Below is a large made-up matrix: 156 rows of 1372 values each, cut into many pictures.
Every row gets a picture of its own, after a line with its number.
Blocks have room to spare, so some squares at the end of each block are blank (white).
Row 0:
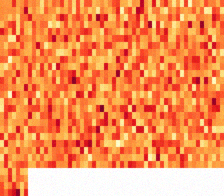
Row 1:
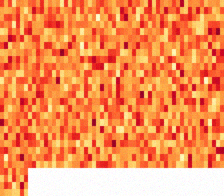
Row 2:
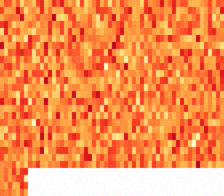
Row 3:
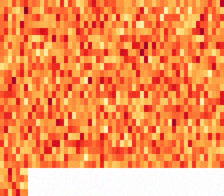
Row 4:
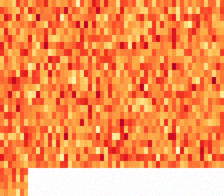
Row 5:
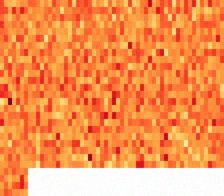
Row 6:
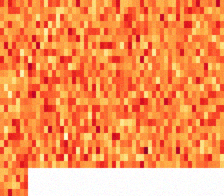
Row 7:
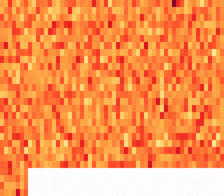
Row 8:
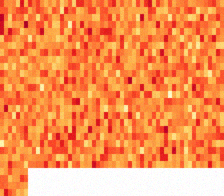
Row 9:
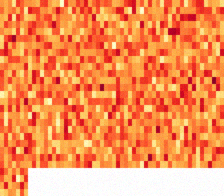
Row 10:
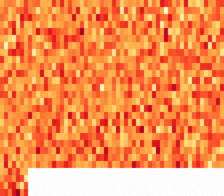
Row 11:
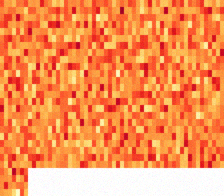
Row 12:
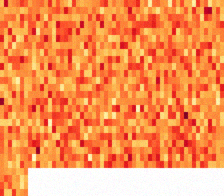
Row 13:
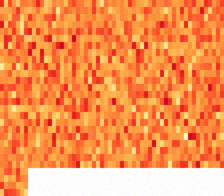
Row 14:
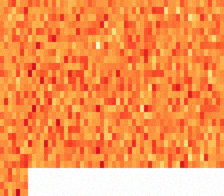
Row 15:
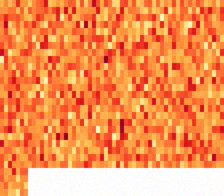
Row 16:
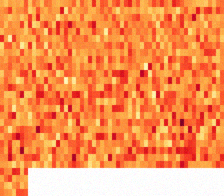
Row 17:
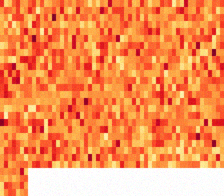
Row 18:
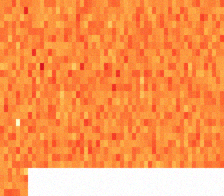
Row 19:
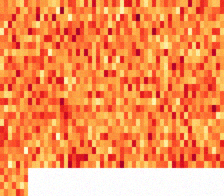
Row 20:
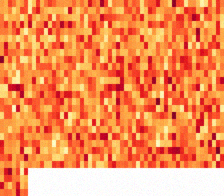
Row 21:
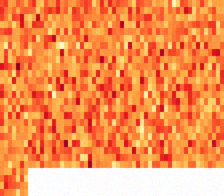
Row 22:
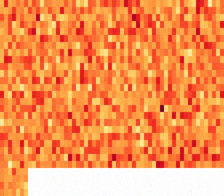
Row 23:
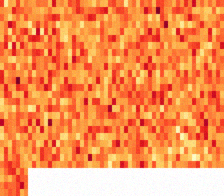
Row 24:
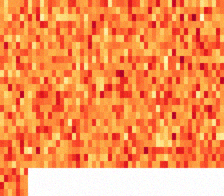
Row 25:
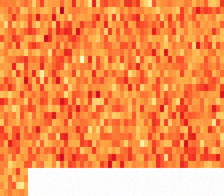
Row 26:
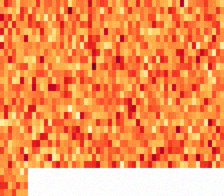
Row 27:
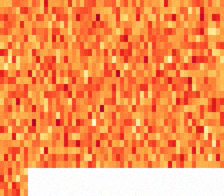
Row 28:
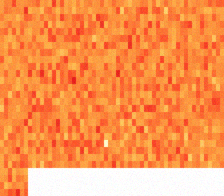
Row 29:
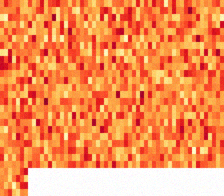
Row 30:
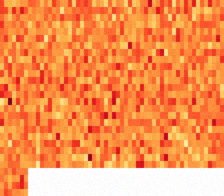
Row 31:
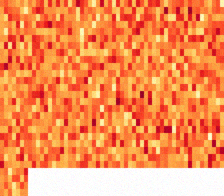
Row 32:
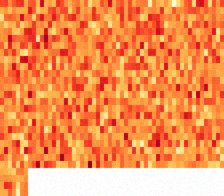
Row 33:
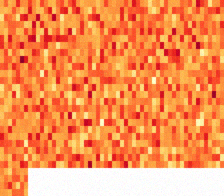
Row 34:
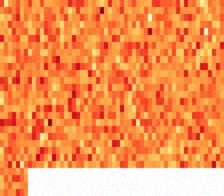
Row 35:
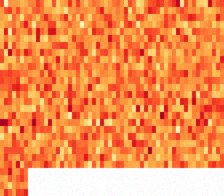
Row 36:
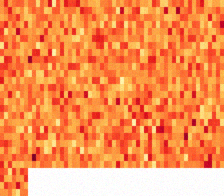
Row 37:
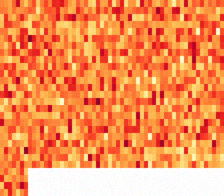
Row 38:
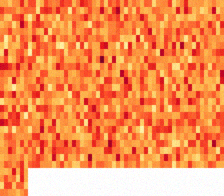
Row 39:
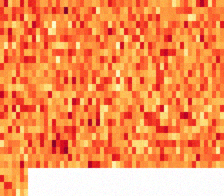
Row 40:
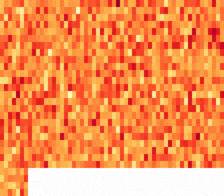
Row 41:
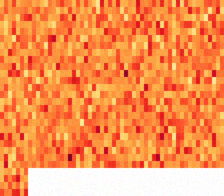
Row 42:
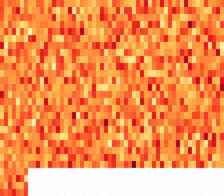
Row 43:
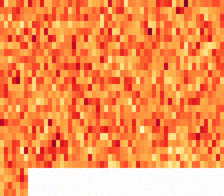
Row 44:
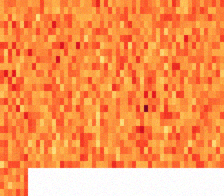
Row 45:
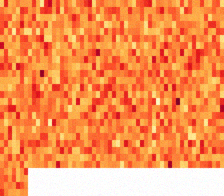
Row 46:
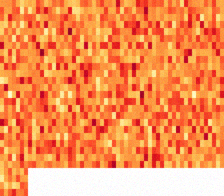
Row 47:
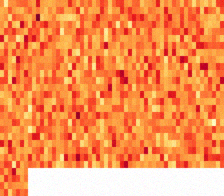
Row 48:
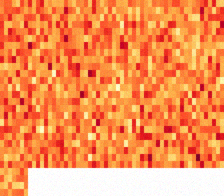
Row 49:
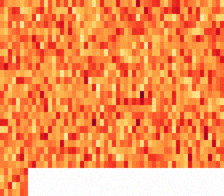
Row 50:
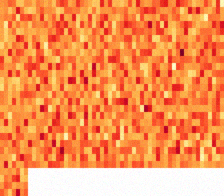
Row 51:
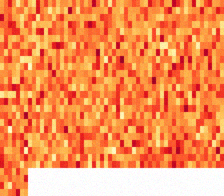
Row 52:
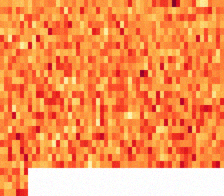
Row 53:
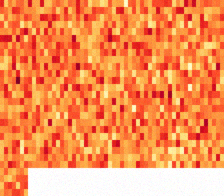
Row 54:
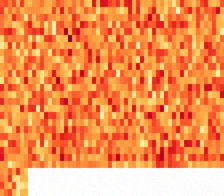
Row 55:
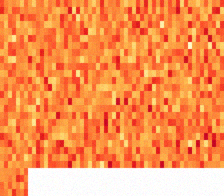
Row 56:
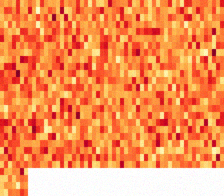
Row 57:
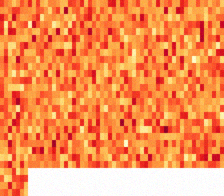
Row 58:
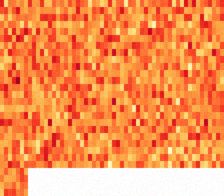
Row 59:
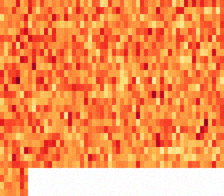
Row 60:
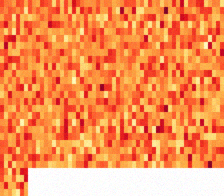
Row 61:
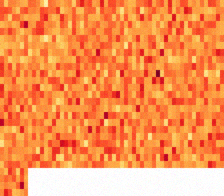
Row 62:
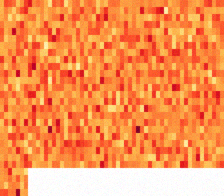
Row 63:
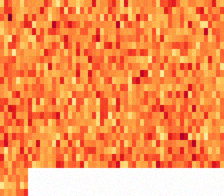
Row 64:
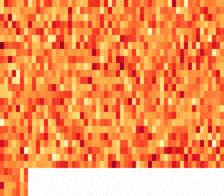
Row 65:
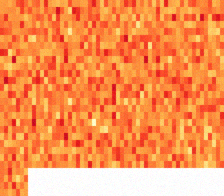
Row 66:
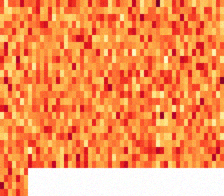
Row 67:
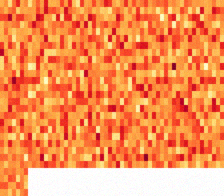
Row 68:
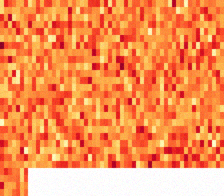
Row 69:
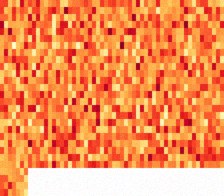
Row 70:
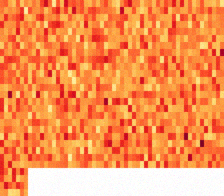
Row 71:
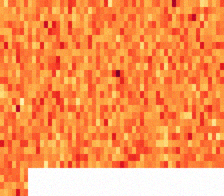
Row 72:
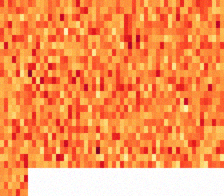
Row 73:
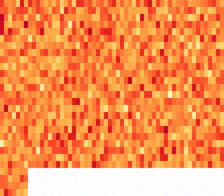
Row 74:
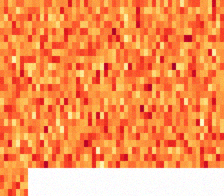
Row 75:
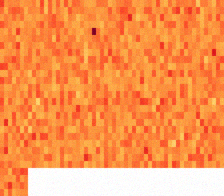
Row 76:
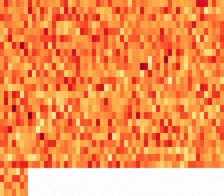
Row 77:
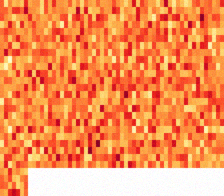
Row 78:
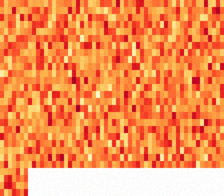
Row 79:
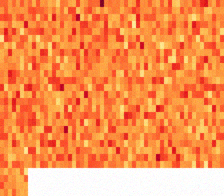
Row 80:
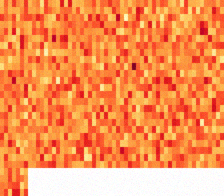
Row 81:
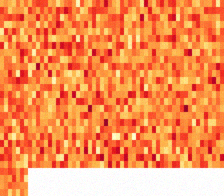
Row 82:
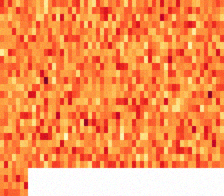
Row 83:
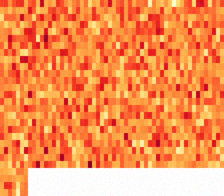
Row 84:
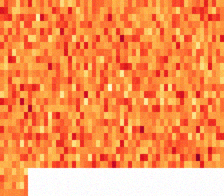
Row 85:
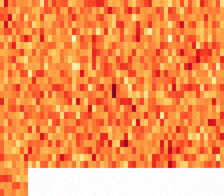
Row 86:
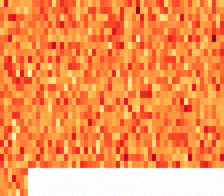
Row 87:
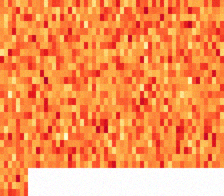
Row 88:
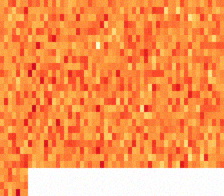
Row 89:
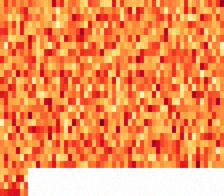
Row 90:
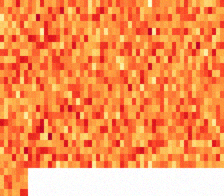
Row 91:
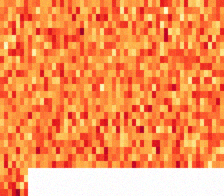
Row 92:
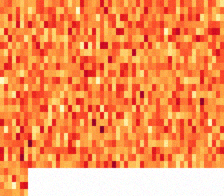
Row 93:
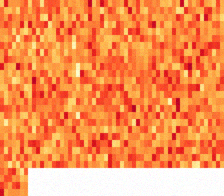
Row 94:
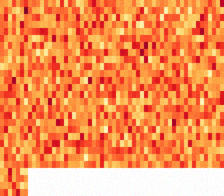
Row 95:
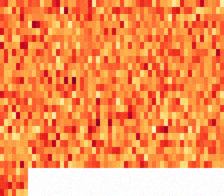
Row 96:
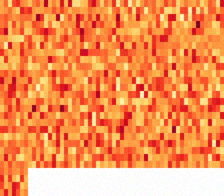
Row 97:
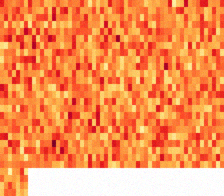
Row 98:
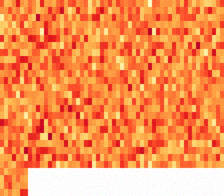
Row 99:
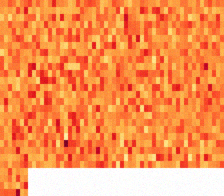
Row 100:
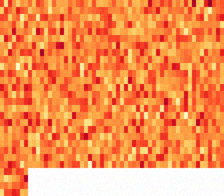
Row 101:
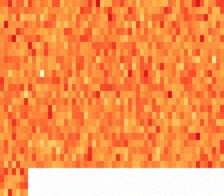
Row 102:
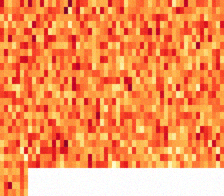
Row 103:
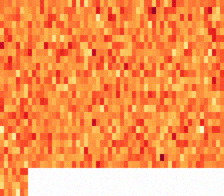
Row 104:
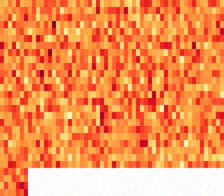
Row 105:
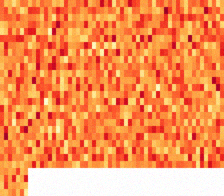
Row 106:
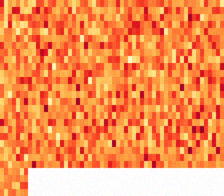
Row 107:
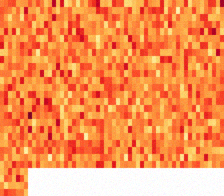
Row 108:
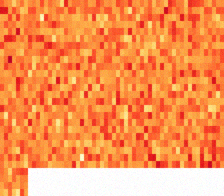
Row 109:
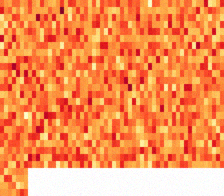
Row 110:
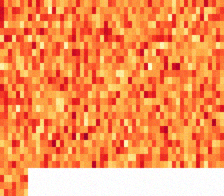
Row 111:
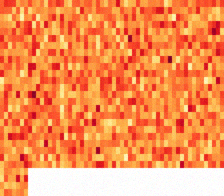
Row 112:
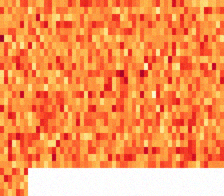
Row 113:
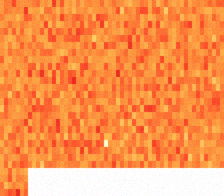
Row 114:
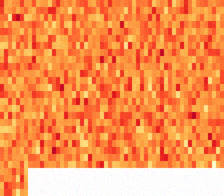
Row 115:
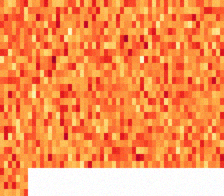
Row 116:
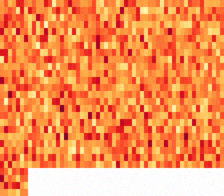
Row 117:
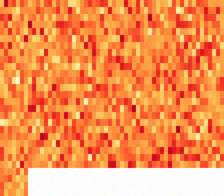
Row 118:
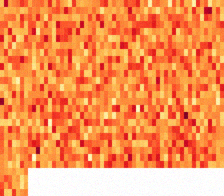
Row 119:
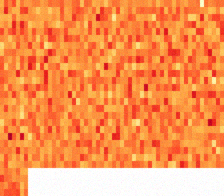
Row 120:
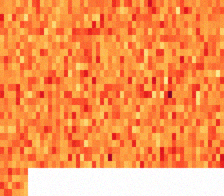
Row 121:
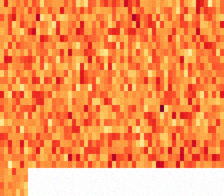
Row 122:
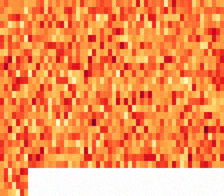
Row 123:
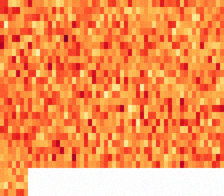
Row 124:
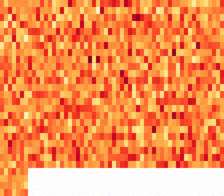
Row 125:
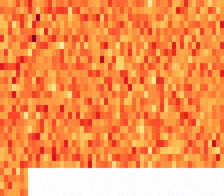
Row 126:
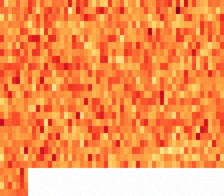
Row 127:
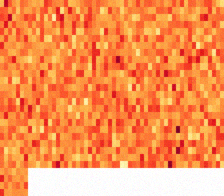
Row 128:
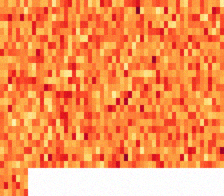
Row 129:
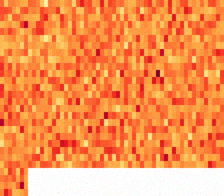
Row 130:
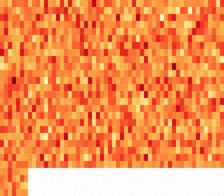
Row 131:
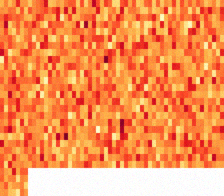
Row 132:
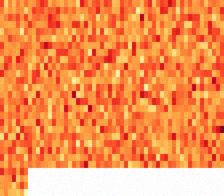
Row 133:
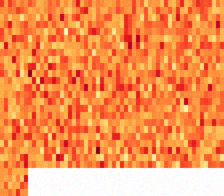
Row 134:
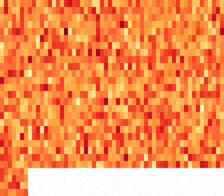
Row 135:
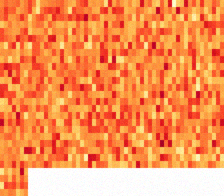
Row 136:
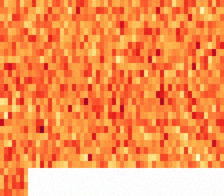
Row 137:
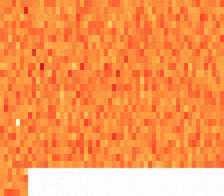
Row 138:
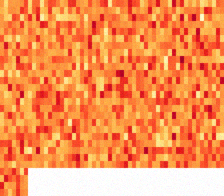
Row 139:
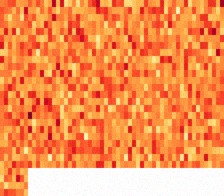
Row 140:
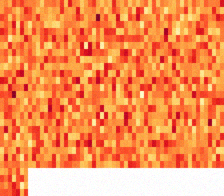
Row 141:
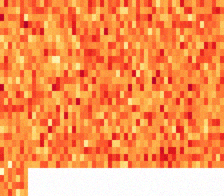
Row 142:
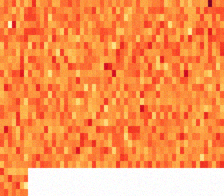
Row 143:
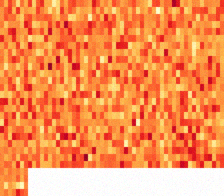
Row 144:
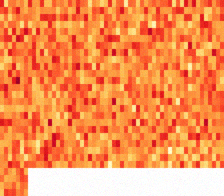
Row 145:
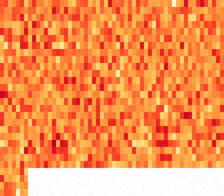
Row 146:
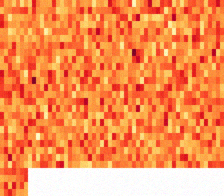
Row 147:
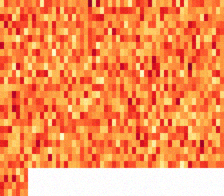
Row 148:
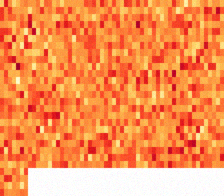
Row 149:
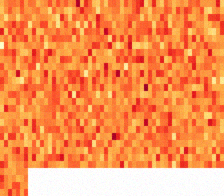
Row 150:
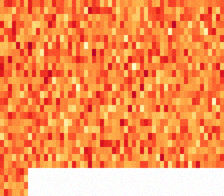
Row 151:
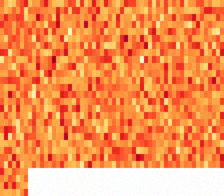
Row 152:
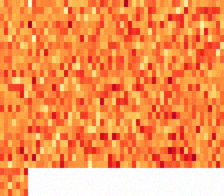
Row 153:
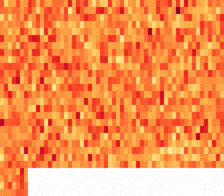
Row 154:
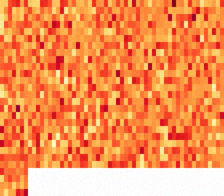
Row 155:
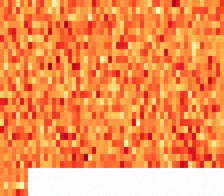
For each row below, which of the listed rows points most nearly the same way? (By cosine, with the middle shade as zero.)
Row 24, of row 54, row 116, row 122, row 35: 35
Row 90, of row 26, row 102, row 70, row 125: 125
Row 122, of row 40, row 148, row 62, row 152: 40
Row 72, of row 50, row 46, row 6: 6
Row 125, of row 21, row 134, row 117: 21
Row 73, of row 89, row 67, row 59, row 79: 79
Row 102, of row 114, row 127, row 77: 114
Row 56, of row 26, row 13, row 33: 33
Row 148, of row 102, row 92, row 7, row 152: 152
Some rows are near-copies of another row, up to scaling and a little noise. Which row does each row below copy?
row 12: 118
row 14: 88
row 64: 68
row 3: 94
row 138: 24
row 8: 73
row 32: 83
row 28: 113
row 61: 129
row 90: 98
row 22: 121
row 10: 91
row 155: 143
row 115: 151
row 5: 30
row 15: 131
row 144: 58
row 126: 153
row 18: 137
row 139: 107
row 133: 72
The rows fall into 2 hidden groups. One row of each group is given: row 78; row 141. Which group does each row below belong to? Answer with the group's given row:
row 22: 141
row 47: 141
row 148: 141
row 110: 141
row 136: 141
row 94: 78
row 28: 78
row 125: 141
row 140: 78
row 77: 78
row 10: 78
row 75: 78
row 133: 78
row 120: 141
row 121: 141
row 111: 78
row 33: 141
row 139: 78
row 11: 78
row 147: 141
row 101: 78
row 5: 141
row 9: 78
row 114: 141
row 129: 141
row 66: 141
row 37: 141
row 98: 141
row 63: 141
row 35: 141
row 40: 78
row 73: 141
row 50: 78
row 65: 78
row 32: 141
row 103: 78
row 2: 78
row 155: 141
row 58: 141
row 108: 78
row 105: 78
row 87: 78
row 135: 141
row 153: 141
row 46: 78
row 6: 78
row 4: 78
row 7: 141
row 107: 78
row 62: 78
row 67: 78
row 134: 78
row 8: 141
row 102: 141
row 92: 78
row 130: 78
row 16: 141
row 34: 141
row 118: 141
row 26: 141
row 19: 141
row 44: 141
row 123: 141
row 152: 141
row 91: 78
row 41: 78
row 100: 141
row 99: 78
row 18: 78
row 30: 141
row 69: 141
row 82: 78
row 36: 78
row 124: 141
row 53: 141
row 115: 78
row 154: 141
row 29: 78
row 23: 141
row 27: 78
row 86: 78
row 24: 141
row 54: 141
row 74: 78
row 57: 141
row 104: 141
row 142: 78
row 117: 141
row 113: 78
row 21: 141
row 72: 78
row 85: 141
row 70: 78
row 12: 141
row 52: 141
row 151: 78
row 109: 141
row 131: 78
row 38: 141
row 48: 141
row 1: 78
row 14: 78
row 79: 141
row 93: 141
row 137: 78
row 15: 78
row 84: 141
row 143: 141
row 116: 78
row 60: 78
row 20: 141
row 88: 78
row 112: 141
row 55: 78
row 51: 141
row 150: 78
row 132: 78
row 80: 78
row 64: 141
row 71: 141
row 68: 141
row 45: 141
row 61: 141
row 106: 78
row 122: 78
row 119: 78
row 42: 78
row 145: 141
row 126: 141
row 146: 141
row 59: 141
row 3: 78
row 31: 78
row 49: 78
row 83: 141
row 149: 78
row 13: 141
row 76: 141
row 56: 141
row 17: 141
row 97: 141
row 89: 78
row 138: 141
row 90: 141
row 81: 78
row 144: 141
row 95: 141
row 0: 78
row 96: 78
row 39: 141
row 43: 141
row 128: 78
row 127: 141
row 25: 141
